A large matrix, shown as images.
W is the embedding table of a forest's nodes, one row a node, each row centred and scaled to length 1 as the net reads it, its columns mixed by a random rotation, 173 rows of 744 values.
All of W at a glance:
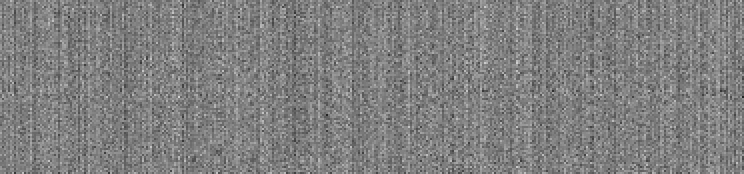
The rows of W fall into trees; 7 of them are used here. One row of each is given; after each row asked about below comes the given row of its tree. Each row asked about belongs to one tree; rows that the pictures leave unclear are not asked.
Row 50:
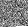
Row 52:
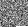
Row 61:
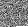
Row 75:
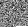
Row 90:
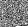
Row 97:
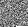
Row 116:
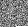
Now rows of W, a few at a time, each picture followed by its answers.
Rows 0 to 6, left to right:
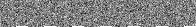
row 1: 97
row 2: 116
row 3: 75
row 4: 50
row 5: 116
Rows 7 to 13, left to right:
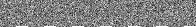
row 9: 61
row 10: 75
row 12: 75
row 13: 75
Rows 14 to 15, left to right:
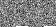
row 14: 90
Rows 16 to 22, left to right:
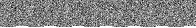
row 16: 75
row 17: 75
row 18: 116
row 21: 116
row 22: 75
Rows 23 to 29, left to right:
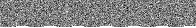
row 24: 75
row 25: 116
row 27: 75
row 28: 61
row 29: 116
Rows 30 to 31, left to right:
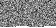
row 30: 75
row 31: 97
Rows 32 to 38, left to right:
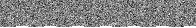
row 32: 116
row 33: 50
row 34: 61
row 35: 116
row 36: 50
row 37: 75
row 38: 116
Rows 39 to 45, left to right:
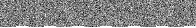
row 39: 75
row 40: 116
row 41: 61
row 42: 75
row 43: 52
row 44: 116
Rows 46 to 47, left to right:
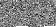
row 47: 116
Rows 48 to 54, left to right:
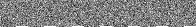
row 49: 75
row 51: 97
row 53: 61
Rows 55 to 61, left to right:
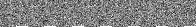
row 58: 75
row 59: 75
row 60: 116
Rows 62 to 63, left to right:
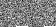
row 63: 116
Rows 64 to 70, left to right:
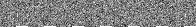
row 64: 116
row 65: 75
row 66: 97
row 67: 116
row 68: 52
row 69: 97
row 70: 116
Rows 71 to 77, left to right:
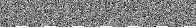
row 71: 116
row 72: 90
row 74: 75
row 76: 97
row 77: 75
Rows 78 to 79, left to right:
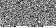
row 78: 97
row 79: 50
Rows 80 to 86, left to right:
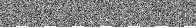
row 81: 90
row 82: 75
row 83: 52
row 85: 61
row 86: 116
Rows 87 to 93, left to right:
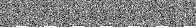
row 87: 116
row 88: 116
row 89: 90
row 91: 90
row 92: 50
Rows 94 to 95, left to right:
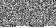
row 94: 52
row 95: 52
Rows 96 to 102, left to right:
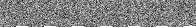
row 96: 97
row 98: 90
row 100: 116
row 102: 50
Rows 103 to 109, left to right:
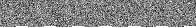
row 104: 61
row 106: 61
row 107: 52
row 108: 75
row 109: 97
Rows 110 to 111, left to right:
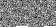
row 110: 61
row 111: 90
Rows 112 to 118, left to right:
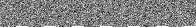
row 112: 97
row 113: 75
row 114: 50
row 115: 116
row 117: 50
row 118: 61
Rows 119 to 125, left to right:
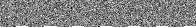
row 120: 97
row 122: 97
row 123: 61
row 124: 52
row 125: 50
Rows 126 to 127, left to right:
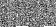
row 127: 116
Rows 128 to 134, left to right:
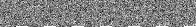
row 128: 97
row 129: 75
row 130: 50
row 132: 61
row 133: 75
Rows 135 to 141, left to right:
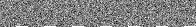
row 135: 97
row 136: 75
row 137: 116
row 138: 75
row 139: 116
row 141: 61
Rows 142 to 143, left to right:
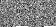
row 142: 90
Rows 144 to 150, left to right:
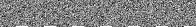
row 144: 50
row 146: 90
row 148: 75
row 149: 116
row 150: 97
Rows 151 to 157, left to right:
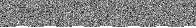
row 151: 50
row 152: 50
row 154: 75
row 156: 97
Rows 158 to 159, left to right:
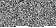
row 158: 97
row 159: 116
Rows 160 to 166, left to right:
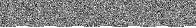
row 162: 61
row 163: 97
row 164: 52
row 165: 50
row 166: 116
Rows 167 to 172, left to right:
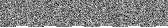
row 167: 116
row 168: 97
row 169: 75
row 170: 52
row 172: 75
